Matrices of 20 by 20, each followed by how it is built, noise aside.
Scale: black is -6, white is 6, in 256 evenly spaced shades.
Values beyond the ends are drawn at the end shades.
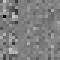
uneven columns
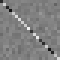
diagonal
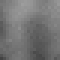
smooth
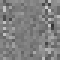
uneven columns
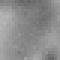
smooth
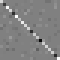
diagonal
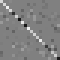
diagonal
